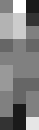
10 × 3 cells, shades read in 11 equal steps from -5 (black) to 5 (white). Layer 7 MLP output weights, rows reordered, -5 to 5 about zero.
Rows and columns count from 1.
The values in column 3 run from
-4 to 4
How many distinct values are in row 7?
2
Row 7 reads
1 -1 -1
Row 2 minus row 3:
0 0 -3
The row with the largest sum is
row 3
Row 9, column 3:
0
